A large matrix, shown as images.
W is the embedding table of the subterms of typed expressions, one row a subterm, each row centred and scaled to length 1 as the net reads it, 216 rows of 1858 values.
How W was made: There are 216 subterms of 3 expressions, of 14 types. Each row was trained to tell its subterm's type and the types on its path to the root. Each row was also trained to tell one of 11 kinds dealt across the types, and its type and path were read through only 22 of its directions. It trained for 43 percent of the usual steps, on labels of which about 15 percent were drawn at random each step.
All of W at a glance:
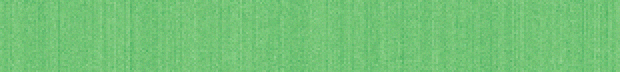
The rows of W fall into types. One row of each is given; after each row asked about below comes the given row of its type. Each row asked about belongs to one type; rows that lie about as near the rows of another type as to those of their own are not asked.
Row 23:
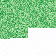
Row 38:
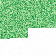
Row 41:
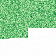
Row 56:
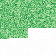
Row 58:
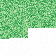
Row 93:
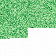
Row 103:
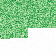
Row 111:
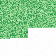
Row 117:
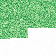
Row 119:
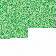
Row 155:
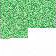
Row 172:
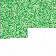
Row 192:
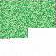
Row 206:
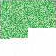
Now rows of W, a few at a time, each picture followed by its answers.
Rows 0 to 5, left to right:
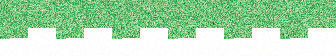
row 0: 93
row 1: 58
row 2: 192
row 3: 117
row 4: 119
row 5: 58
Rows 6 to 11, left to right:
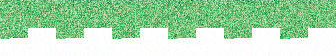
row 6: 58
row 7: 56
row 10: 38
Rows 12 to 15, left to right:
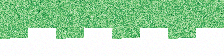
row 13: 93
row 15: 155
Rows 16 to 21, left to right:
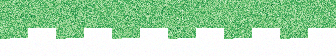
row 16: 23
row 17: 103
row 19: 93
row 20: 111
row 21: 103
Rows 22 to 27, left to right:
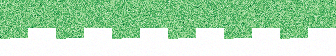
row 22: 23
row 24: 206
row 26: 23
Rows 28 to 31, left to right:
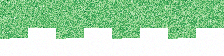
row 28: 119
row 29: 155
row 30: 111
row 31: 41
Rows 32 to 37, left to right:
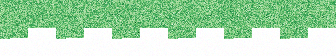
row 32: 38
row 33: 172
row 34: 111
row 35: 192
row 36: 93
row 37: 93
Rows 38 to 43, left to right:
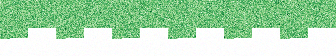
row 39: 58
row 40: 111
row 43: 111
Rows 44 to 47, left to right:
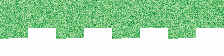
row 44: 172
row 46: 206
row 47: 58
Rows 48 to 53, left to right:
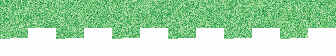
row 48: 117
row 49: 206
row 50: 172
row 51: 103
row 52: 172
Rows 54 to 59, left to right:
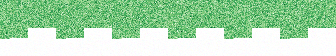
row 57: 119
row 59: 119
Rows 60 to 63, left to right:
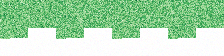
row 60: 41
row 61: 172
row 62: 103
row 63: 38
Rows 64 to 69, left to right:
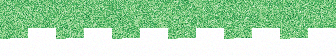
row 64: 155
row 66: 93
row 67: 41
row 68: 117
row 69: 117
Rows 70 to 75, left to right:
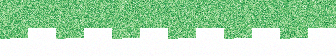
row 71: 155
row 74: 41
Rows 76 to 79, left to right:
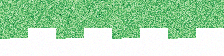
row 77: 119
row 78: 206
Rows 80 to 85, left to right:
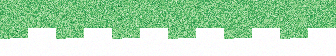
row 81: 103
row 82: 117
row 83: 56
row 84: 58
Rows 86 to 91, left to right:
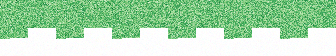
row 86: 23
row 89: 172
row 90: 206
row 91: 172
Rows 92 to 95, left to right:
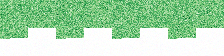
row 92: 192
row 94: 38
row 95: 41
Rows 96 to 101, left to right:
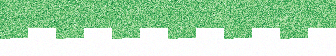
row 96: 192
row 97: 41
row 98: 117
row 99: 93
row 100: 206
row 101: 58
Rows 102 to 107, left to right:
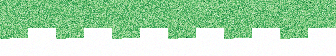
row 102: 155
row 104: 23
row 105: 192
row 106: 41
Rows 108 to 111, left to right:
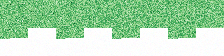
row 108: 41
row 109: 38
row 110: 56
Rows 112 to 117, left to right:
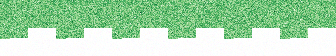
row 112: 119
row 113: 38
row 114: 58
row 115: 172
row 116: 206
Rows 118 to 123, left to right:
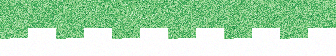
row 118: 155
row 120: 41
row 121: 58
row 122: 155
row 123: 155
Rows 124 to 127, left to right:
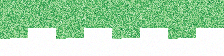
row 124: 23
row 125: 38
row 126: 93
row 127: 172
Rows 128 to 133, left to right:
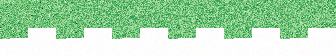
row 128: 111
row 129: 103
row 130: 155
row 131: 103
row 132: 103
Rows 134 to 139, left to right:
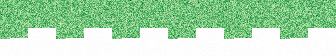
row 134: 23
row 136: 172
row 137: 41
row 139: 23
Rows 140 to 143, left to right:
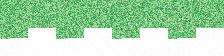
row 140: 155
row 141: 58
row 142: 56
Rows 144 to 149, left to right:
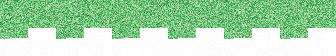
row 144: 41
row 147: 41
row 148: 56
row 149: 23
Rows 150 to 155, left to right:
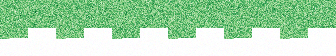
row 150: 117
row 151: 155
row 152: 111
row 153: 23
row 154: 155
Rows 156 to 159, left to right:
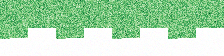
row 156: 93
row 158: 93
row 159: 206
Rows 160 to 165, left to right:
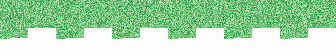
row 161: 58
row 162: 155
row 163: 41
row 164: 38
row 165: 172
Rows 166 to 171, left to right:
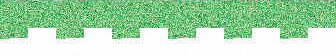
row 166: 111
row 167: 93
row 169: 155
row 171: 58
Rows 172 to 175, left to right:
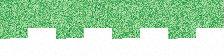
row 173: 111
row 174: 58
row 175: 58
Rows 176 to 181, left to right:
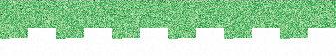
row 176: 93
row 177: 206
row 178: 103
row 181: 23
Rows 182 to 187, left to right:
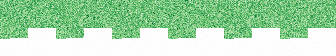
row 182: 56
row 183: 93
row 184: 56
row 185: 41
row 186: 93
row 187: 117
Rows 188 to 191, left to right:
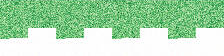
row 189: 155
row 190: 172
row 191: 206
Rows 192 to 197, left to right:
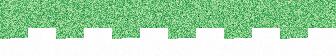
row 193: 103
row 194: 103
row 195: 41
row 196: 38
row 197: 23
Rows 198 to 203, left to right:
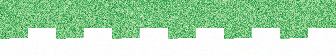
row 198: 93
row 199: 23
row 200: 23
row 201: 56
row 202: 206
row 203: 172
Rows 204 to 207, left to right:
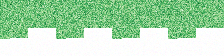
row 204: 117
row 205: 58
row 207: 93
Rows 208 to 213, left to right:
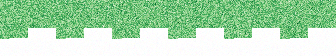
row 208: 38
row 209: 103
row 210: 41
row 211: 155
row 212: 103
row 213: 111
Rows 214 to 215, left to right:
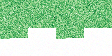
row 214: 58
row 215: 119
